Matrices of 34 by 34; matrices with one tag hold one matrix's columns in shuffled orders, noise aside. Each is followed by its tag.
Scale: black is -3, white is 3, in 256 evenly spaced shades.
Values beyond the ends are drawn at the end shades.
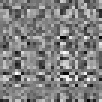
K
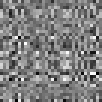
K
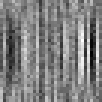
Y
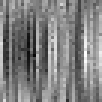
Y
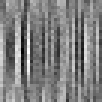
Y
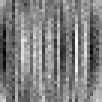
Y
